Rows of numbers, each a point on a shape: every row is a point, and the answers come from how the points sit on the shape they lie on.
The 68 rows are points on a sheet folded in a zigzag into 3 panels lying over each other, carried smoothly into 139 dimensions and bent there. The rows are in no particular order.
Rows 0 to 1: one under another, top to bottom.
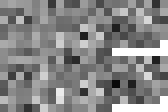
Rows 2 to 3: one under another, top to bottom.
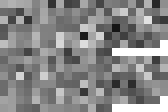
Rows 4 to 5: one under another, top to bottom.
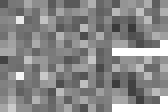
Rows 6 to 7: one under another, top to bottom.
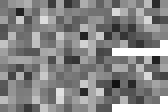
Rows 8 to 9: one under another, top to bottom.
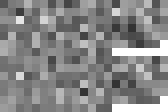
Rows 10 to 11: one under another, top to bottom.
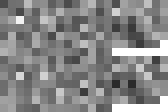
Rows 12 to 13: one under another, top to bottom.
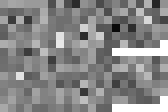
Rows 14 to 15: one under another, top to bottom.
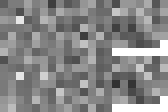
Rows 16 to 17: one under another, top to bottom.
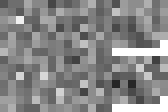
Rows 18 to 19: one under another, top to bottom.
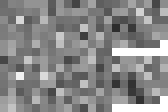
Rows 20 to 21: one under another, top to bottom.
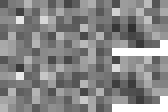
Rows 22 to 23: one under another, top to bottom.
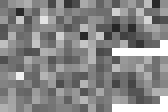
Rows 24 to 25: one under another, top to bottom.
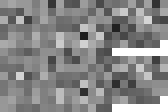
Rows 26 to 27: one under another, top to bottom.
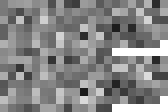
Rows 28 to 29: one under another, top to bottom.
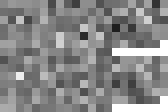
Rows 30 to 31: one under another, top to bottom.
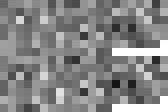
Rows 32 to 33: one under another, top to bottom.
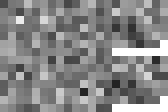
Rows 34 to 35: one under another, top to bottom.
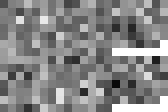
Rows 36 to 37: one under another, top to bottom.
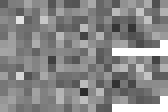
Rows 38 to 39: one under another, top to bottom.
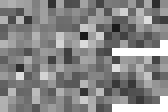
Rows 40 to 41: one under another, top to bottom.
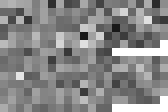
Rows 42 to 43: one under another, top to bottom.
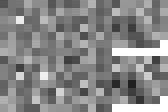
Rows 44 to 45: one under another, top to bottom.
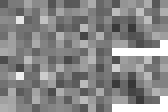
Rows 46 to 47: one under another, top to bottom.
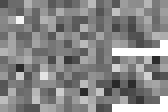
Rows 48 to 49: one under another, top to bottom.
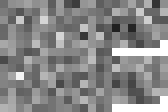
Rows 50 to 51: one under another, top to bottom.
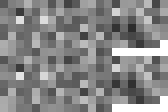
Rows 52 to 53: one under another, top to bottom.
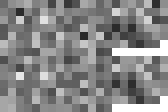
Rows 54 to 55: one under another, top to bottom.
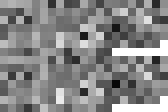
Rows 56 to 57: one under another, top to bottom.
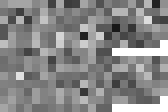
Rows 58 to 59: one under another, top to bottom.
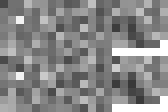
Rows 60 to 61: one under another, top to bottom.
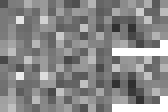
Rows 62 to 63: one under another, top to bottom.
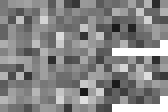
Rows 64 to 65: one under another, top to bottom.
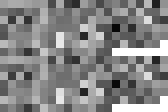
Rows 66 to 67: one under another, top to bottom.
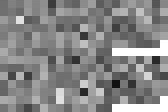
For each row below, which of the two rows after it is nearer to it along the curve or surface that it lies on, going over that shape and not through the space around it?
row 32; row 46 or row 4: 46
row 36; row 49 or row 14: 14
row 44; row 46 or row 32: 46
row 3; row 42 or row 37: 42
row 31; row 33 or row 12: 33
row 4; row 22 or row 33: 33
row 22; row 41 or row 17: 17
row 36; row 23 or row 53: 23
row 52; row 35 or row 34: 34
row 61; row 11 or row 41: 11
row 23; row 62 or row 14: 14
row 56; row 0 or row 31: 31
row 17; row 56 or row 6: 56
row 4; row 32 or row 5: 5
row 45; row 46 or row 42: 46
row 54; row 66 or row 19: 66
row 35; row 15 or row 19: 15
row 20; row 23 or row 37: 23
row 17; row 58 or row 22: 58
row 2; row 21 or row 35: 35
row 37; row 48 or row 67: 67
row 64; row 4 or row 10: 4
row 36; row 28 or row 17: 17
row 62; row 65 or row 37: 65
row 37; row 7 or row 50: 7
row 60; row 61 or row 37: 61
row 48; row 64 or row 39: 64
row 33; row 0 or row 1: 1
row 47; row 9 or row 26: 26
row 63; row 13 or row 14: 13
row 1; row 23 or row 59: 23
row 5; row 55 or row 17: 17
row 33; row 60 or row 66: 60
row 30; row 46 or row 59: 46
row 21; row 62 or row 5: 5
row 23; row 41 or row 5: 5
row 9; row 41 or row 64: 41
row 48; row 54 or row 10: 54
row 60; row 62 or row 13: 62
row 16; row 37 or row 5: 5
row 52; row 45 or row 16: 45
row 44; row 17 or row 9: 17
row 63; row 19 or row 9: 9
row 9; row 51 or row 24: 24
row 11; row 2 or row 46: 46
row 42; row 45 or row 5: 5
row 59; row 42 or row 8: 8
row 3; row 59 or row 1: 1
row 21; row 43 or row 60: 43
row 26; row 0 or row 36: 36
